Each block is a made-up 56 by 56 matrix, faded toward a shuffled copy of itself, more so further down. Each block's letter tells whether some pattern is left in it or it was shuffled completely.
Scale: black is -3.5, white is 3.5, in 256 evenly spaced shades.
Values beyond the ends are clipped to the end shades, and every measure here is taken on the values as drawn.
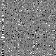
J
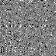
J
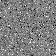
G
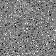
G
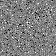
G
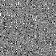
J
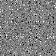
J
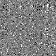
J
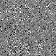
J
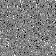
J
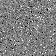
G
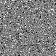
G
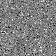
G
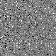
J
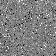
G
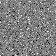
G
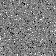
G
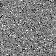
G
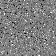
G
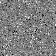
G
